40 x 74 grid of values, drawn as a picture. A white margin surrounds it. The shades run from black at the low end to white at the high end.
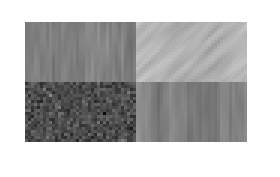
It is made of 2 by 2 panels. Panel 1,1: middling, streaked downward, faint in contrast. Panel 1,2: high, slanting up to the right, faint in contrast. Panel 2,1: low, fine-grained. Panel 2,2: middling, streaked downward, faint in contrast.
